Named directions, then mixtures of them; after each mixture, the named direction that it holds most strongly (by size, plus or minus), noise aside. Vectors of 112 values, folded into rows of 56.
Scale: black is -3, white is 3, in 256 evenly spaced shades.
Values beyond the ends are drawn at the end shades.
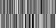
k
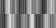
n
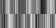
n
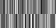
k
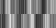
n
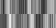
n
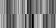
n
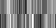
n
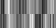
n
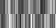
n
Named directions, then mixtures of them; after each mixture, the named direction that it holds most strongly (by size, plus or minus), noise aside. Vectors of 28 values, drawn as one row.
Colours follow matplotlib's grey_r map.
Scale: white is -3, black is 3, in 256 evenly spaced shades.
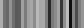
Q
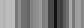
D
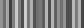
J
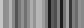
Q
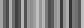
Q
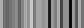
Q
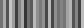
J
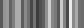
Q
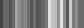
Q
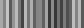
J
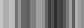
D
